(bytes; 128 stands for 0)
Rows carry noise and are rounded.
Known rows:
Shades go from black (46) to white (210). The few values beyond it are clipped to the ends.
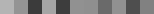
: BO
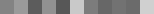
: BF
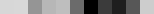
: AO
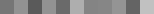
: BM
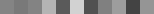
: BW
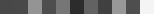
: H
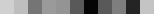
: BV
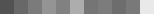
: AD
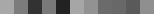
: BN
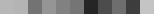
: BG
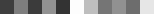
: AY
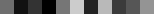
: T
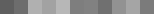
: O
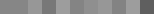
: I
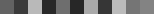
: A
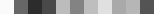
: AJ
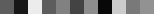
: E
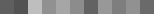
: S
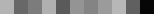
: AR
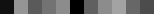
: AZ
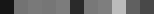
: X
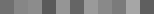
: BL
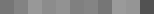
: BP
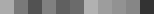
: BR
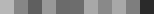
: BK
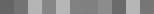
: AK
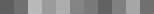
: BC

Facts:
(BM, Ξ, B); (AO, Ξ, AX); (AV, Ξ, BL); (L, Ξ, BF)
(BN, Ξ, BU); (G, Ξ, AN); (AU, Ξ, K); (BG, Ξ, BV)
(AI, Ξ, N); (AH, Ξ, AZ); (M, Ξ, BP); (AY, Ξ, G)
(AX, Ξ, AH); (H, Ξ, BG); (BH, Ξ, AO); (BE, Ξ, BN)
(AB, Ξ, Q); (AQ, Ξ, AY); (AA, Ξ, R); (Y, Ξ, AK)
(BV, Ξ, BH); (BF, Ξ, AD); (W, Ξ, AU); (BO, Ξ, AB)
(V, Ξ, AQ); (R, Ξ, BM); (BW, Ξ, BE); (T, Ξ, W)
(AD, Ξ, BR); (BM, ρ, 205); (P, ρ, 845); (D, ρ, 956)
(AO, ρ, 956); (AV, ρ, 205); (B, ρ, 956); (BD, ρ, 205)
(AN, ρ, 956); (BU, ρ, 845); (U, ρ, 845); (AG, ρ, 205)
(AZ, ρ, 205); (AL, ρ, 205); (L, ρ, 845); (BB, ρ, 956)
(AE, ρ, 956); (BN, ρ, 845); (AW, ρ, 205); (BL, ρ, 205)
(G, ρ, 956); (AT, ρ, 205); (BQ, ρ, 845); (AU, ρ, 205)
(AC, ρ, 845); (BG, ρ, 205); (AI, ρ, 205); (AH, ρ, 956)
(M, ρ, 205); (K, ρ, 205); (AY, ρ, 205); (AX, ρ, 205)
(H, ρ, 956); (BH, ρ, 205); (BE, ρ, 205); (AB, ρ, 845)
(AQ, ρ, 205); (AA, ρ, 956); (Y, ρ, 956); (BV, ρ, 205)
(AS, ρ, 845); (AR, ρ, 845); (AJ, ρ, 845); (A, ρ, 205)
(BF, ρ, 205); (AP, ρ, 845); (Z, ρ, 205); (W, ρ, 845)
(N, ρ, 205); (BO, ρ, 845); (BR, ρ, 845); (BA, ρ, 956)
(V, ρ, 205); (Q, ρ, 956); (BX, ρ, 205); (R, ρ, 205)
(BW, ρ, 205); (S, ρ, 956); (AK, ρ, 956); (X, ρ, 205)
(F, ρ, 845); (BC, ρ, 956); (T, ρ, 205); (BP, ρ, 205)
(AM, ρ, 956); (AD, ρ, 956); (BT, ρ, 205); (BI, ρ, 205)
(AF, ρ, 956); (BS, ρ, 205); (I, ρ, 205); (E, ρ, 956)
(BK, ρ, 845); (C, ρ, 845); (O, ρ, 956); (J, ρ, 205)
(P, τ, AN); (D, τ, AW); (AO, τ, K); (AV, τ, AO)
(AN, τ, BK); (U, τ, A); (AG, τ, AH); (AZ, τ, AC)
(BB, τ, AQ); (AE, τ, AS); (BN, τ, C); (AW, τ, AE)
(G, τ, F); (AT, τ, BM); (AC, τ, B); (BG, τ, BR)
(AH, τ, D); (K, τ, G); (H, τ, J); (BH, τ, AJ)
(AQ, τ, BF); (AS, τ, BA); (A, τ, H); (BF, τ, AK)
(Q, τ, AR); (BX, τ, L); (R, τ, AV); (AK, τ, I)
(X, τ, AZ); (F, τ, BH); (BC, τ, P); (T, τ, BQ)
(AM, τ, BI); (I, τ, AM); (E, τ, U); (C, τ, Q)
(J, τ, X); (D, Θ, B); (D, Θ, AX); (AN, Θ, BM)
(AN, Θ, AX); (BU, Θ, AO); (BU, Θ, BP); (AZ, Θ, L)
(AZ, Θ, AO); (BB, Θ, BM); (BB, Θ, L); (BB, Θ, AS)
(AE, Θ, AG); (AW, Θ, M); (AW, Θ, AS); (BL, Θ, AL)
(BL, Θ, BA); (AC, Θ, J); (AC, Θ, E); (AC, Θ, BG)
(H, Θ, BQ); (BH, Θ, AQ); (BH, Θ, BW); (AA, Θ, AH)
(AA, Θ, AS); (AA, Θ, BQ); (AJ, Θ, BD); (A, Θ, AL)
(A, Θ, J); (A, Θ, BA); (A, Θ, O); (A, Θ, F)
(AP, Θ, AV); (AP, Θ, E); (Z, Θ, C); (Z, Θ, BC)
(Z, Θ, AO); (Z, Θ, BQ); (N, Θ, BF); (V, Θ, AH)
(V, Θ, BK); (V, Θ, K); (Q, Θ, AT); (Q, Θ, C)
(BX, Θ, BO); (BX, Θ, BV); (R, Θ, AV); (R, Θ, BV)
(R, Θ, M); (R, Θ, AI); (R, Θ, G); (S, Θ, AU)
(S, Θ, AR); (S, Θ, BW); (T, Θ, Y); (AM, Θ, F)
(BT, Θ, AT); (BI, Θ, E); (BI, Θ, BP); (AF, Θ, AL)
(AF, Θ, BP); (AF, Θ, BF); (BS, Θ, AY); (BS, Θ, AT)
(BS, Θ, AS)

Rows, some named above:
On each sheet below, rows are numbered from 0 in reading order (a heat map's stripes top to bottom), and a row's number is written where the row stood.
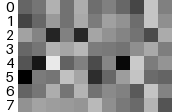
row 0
BB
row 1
AN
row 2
W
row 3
O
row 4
E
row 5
B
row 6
D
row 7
K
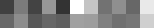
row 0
AY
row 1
V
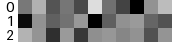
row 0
R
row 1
AZ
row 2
L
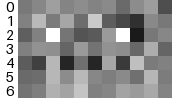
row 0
AT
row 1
AV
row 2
AE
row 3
AW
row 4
A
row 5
AK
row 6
BA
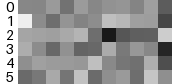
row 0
I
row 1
F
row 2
AH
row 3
C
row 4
K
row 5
AM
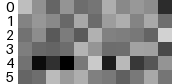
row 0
AS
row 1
BI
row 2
BE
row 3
BD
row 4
T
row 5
BC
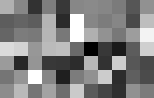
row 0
AB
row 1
AQ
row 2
G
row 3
AO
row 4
U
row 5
AG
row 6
AV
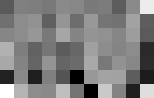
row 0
AA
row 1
BX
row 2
I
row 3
P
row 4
C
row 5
AC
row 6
BH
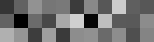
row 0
J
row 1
Y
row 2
BO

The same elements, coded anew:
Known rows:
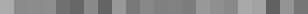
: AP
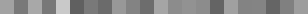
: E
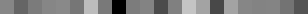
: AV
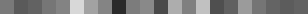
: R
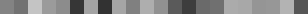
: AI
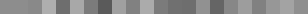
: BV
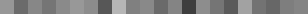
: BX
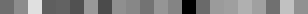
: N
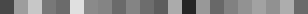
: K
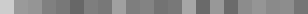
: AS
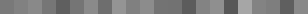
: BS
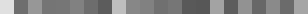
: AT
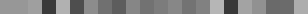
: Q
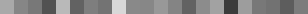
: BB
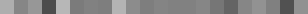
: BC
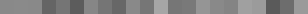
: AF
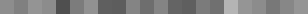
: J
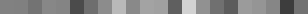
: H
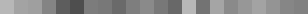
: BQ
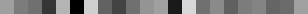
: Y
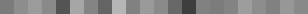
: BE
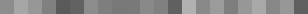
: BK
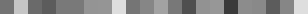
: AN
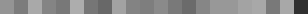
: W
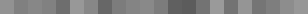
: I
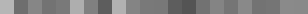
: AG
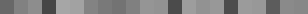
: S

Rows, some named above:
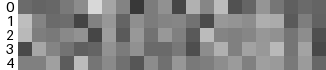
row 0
R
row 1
AC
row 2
BO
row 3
AJ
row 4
AD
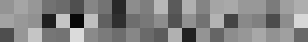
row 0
BA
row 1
AK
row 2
K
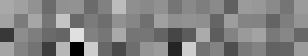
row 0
AH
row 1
E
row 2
BH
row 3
Y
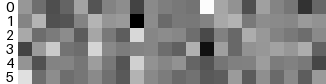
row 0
AA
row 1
B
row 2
BG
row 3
K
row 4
T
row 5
AT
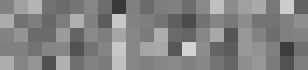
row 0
BR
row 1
AG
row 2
D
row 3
H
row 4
BC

